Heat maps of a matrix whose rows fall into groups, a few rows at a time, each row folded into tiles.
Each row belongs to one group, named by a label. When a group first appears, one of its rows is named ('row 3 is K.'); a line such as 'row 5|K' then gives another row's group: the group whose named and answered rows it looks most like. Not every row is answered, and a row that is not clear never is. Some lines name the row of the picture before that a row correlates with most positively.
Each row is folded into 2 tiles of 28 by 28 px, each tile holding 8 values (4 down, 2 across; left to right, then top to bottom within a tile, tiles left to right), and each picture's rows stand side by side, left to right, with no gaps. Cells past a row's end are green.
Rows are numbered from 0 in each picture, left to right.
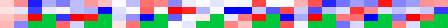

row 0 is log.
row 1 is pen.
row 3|pen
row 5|pen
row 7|pen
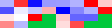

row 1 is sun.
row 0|log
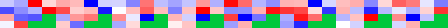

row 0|sun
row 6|log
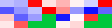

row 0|sun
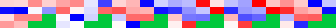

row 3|sun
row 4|sun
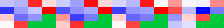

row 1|sun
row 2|sun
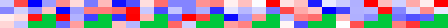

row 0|log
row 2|pen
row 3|pen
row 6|sun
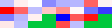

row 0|pen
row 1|pen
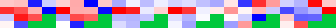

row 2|pen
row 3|pen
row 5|sun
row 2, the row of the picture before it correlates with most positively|0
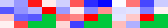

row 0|sun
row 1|log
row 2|log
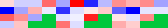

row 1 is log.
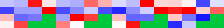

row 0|sun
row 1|pen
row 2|sun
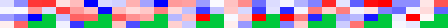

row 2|log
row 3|log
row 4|log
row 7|pen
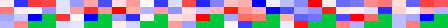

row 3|log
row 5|sun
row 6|pen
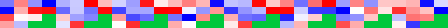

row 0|log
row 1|sun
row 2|sun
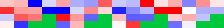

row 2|sun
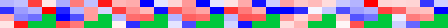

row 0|sun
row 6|sun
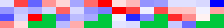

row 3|log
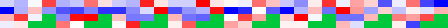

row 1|pen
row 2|sun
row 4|pen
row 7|log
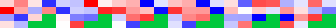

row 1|sun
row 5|pen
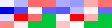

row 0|pen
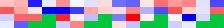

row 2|pen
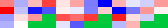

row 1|log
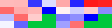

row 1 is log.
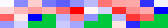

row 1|pen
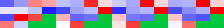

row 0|pen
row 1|sun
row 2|sun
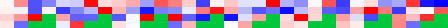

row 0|log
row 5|pen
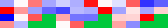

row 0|pen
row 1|sun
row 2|log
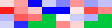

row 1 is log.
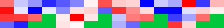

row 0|log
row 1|pen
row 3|log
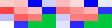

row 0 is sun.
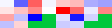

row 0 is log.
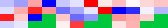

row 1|sun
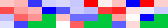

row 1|sun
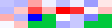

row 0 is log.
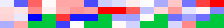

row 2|pen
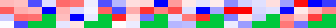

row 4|pen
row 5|log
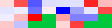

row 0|log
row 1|sun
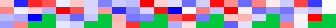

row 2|sun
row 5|log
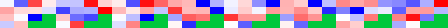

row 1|sun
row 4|log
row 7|pen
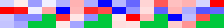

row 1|log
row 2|pen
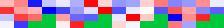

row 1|sun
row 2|pen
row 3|pen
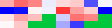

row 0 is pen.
